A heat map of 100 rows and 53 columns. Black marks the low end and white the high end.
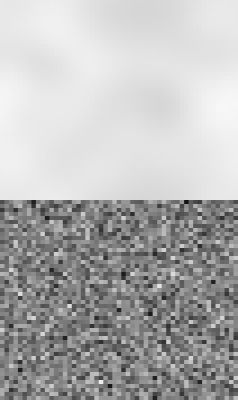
The table splits into 2 rows of 1 panel. Panel 1,1: very high, smooth, faint in contrast. Panel 2,1: middling, fine-grained, strong in contrast.
